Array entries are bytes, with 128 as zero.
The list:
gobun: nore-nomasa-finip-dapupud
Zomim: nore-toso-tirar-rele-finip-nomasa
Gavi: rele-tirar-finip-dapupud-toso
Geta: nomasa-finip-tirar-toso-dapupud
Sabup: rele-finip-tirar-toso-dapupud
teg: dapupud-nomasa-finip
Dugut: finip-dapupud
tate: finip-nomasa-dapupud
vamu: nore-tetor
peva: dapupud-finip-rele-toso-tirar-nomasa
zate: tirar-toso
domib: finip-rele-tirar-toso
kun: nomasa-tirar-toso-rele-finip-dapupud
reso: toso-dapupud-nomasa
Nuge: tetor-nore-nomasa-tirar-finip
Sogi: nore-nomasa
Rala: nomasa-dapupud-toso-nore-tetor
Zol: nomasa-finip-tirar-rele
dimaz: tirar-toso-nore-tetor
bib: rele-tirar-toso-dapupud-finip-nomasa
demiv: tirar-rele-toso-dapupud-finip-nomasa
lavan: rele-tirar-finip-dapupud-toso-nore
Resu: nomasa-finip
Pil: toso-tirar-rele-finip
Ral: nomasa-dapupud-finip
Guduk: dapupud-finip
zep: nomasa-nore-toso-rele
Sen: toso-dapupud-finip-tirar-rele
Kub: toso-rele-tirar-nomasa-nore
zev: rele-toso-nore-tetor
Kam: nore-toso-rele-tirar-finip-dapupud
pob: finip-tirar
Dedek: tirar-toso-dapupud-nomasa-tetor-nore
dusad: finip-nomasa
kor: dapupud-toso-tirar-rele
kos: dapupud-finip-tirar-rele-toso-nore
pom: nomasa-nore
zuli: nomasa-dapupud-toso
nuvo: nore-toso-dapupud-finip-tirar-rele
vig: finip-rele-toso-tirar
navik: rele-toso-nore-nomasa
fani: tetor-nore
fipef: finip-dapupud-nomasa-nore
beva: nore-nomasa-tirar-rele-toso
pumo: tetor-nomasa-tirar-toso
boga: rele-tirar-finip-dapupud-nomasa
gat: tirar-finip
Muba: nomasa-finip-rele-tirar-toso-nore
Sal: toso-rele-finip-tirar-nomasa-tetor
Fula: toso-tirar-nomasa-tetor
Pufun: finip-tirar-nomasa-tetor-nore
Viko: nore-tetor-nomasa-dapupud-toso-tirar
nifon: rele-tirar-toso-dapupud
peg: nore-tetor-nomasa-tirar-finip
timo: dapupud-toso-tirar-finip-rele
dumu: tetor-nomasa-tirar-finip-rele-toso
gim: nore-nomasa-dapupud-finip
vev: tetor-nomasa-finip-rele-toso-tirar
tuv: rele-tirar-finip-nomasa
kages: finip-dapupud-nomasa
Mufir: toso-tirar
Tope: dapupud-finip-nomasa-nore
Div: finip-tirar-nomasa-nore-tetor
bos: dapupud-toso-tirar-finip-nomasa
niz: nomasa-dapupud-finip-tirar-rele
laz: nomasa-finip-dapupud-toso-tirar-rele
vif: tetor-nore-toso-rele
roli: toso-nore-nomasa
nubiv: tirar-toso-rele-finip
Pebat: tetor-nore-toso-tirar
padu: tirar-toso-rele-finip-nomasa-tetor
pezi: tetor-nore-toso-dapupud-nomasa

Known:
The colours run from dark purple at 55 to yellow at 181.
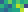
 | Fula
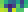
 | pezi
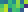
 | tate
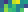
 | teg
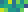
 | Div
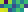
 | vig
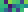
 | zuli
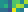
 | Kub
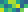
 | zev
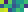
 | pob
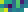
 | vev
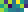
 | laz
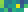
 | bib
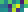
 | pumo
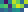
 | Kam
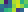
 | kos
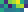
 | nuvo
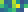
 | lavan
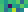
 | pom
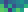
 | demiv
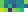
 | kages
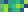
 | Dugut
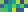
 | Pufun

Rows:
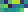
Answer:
Resu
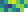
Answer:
vamu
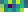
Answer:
Rala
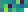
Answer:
Nuge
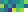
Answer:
reso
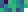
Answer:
zate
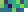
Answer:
Muba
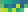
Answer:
navik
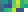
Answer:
Tope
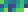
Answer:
Mufir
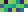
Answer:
domib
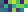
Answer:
beva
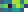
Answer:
gobun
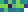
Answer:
Geta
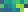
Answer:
Sal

